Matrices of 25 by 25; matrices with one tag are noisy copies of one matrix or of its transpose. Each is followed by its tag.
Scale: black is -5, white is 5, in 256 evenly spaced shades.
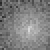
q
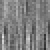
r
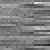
r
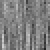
r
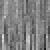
r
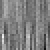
r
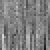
r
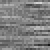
r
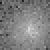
q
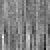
r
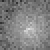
q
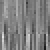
r
